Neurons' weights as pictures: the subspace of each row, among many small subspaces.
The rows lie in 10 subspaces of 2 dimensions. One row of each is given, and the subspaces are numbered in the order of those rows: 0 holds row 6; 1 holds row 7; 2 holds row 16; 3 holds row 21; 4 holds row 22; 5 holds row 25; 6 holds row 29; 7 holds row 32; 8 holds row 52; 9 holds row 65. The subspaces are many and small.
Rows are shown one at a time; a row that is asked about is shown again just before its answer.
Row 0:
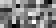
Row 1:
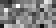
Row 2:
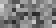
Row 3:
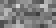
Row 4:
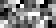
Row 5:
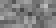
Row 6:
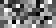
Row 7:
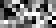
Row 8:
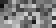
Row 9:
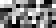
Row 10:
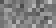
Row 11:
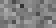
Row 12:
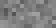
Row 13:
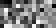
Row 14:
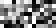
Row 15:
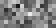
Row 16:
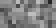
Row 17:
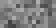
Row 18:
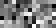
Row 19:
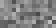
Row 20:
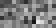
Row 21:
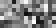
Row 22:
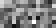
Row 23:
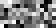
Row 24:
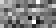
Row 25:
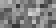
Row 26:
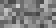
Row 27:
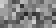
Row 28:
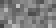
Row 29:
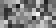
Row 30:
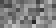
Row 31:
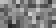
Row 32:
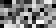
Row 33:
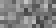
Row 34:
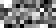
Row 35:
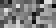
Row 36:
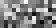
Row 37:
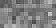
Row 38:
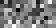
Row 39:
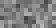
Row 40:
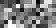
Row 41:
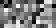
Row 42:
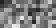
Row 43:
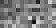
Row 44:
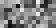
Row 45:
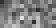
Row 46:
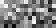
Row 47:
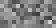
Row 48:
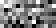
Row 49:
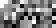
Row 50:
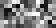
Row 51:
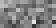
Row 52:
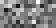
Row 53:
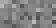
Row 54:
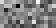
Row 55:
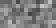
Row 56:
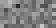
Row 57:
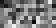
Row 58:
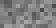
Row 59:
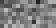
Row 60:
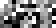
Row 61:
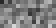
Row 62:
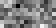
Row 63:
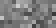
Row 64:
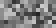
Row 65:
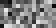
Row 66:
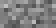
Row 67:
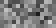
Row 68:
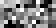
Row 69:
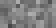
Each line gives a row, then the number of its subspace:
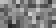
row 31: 2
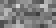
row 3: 3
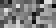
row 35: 3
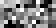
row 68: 6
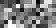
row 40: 6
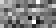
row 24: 8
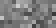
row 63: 7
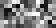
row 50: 1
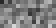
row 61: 5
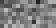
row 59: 8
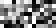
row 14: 7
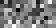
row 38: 0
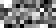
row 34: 7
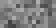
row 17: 6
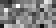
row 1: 9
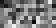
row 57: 1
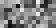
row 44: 6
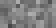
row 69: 2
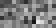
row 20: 3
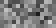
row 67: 0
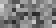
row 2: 2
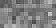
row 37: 4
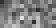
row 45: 5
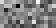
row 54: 8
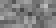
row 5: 3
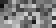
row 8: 2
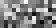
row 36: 6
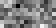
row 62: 7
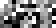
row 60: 2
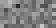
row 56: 9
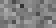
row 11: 0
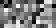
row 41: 3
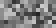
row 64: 1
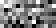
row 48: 8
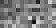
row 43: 8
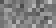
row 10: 0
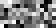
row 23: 9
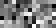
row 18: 7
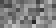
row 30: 1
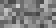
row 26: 3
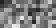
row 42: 5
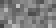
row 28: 5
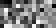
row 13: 9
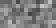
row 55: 2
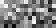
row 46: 6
